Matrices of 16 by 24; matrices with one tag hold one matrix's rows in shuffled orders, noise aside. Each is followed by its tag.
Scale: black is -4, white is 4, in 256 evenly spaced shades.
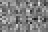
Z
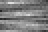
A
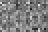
Z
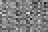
Z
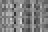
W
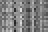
W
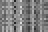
W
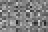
Z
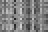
W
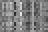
W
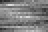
A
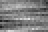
A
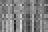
W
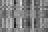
W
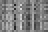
W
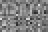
Z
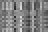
W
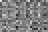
Z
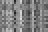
W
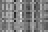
W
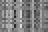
W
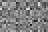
Z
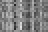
W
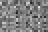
Z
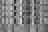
W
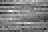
A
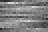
A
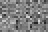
Z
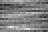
A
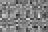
Z
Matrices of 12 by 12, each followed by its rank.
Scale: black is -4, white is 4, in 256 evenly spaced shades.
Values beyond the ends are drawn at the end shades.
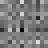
two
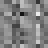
two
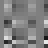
one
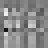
two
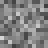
full rank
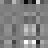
one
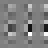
one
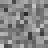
full rank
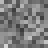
full rank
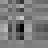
one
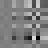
one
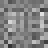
two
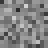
full rank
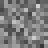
full rank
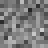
full rank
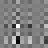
one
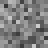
full rank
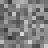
full rank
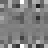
two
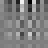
one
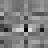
two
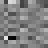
two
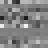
two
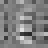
two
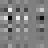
one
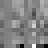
two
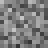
full rank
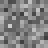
full rank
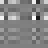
one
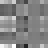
one
